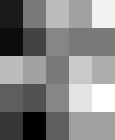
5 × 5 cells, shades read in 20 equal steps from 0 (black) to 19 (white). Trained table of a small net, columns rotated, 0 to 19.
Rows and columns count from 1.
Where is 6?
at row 4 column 2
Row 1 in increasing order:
2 9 12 14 18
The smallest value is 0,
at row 5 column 2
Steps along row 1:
up up down up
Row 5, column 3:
7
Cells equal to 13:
1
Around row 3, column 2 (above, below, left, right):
5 6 14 9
